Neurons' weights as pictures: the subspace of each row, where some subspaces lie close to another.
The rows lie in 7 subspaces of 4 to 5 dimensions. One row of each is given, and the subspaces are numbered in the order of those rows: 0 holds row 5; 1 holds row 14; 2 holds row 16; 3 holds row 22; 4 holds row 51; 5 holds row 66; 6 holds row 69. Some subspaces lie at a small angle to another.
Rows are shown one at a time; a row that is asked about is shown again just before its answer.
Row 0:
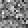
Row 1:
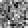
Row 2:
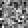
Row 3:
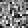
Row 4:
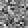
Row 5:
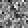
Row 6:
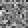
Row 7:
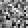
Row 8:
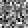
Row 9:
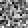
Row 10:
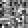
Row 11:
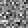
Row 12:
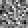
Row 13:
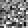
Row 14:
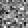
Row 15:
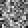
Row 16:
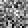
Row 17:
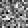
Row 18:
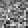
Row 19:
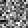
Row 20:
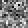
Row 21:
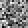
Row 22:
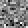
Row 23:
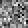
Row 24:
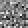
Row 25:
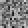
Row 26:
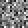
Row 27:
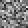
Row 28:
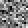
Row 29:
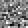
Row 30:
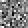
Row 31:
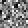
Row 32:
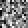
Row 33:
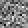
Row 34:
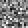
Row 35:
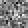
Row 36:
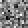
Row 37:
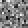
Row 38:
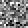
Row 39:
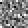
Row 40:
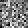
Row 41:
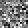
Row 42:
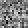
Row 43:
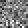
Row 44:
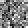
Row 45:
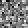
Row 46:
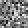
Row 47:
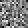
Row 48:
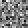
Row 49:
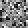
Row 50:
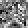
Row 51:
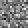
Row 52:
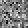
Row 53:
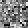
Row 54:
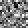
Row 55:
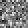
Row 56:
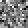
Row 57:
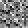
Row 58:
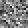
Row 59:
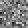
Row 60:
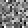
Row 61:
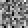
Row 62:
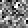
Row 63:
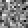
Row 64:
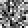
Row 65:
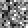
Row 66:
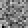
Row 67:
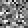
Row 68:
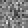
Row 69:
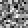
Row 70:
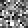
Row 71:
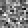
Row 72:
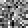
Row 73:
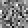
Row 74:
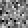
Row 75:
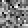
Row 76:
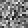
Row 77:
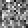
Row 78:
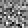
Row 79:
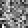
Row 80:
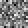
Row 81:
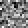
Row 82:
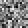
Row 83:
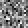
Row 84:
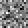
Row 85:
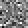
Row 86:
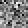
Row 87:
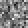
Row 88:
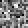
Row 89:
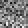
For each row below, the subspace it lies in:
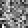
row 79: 6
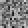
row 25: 1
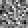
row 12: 4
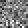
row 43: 2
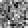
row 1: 1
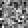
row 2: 6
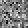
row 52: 2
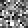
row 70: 2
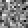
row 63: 0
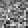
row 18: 1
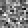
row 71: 4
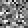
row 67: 5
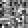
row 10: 6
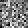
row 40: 5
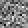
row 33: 3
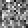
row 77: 0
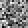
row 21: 5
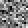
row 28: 4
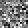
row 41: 4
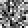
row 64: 6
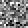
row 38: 2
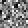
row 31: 6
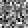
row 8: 6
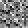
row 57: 4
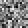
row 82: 2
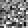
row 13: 1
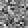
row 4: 3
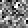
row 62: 1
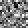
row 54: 5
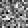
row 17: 1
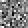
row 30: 5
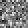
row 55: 5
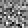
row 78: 2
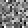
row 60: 4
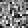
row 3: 6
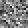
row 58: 4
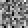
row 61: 1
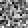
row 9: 6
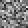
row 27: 4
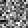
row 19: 6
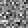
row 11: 6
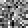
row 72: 2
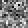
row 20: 3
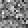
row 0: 0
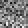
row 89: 2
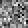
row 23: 4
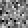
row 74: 1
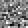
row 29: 3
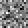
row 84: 1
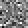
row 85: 5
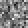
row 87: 0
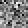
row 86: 2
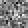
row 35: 3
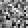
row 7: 2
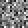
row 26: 4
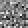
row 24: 3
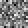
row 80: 4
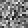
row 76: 3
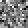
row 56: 0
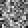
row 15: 6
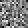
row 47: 5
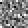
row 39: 5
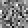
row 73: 6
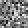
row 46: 3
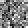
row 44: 1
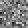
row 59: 2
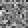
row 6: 5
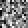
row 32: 5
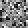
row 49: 3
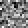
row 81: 5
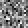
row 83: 2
